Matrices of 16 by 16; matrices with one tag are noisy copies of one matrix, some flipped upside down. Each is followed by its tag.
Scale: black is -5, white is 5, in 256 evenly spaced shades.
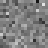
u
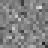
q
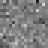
u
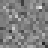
q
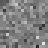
u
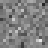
q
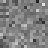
u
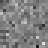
u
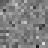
u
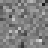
q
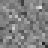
q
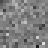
u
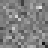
q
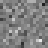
q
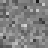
u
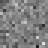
u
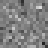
q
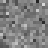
u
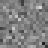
q
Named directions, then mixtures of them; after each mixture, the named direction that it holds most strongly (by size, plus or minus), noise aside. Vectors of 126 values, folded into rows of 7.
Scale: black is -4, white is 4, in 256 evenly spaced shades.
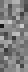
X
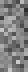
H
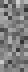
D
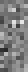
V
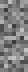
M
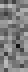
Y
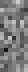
V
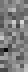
V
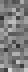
H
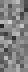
X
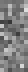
X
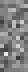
V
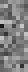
X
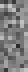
Y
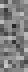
M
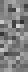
V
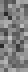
Y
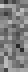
Y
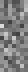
X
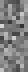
X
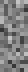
D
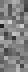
X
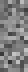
M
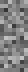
M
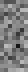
Y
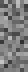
D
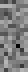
Y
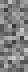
M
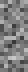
M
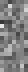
X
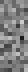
V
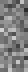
H
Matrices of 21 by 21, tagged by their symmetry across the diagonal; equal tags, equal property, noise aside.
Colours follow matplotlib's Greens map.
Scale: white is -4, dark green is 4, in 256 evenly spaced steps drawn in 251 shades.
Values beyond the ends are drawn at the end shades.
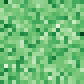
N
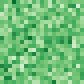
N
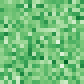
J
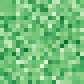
J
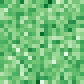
N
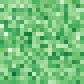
N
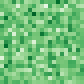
J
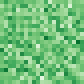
J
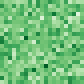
N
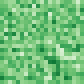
J
